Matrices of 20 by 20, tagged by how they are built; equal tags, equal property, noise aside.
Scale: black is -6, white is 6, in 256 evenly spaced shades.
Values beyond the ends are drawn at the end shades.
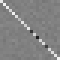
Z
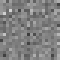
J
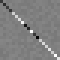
Z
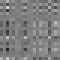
J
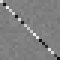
Z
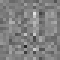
J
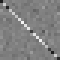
Z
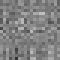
J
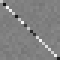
Z
